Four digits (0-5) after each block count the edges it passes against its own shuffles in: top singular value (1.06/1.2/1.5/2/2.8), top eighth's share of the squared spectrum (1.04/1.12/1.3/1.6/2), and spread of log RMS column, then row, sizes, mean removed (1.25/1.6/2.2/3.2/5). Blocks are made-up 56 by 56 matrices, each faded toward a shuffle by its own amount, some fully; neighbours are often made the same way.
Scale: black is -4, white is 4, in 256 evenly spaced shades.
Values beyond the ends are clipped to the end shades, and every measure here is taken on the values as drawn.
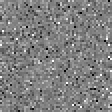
1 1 0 0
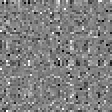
4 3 2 2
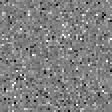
2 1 0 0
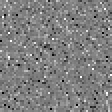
2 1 0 0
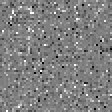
2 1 0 0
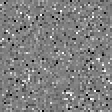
2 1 0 0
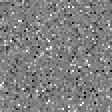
2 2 0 0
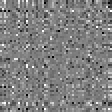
4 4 3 2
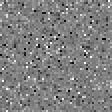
1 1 0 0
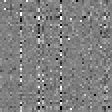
4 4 3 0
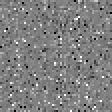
2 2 1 0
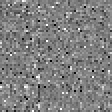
3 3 1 1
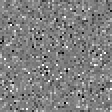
2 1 0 0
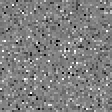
0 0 0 0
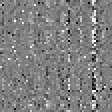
4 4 3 1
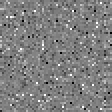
2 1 0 0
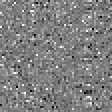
3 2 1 0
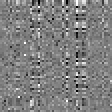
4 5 3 2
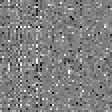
4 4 2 1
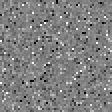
1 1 0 0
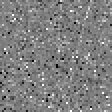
0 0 0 0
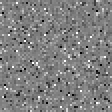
0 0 0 0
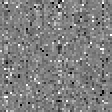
3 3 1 0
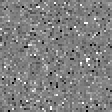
0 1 0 0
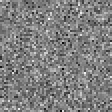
0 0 0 0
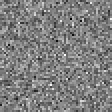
0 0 0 0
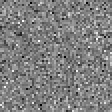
0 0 0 0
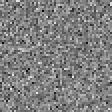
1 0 0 0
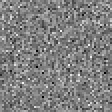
2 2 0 0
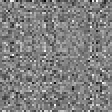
4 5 3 3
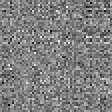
3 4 2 2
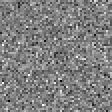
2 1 0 0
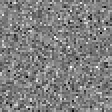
1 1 0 0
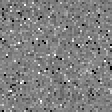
0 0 0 0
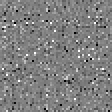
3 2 0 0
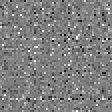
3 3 2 1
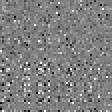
4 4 2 2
